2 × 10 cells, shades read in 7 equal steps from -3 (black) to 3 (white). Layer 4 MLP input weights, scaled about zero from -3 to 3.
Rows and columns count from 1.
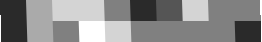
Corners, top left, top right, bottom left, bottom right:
-2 0 -2 -2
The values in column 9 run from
0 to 0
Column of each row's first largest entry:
3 4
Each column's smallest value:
-2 1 0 2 0 -2 -1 0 0 -2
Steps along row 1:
up up same down down up up down same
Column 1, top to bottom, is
-2 -2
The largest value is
3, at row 2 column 4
